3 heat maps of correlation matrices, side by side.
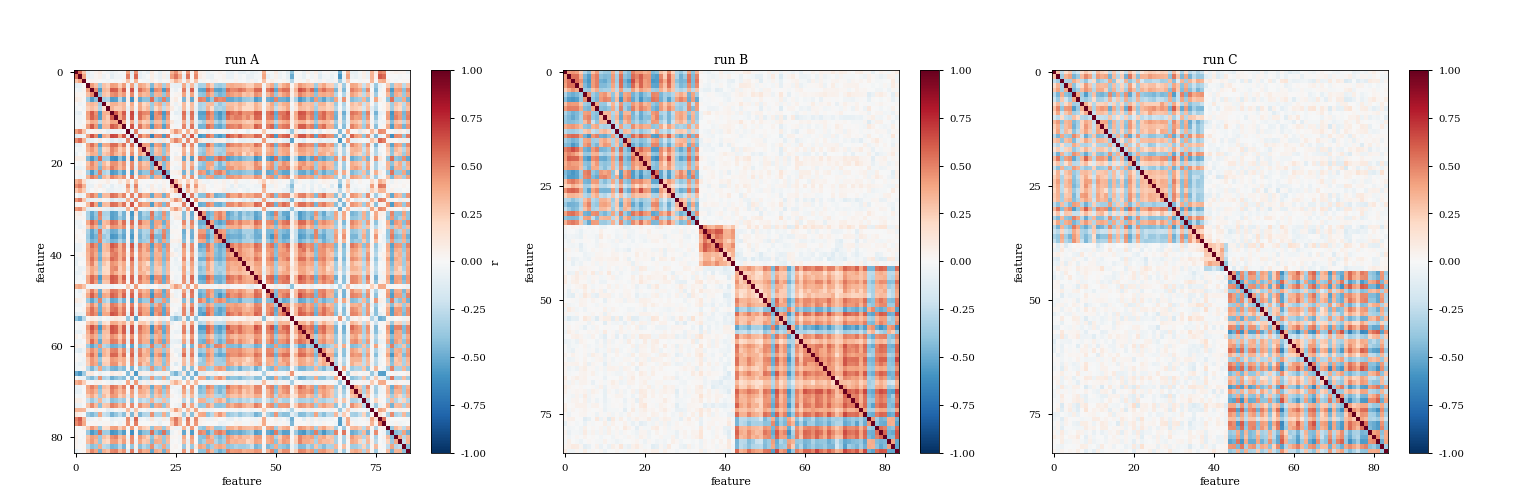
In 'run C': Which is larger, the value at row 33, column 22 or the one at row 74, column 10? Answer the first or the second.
the first
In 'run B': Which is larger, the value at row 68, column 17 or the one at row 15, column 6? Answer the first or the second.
the second
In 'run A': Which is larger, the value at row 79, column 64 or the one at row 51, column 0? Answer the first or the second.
the second
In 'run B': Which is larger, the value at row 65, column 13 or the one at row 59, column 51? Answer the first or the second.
the second
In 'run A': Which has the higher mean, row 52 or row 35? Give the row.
52
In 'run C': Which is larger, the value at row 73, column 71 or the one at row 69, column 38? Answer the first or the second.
the second
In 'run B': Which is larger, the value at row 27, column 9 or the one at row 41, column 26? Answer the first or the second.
the second
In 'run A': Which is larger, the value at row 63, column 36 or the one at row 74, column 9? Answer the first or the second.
the second
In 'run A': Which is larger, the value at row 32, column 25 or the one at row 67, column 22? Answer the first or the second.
the second
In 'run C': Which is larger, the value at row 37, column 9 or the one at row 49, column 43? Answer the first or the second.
the second
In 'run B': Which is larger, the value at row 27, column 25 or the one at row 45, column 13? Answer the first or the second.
the first
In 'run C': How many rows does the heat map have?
84
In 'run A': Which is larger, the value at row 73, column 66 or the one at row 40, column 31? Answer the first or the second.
the first
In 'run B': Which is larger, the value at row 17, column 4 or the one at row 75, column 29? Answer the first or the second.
the first
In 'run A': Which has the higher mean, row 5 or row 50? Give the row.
5
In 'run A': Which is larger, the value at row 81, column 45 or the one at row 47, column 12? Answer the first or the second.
the first
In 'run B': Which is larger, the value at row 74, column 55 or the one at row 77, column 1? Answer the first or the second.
the first
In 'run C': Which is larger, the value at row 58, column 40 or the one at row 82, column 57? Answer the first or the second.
the first
